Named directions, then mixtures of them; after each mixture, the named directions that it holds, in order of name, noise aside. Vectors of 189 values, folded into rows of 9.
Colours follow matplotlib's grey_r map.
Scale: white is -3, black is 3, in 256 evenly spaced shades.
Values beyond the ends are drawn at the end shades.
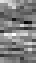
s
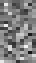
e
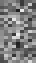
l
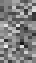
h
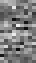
h, s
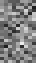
h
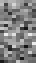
e, s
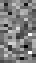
e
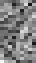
e, h, l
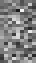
l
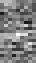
e, l, s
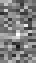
e, l, s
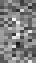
l
